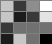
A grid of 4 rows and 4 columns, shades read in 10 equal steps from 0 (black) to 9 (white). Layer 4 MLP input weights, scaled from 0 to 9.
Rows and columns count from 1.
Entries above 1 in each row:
4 3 4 2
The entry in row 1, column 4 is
9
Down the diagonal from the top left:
7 1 4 0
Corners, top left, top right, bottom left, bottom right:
7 9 1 0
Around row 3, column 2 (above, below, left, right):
1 7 2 4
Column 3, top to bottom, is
5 2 4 4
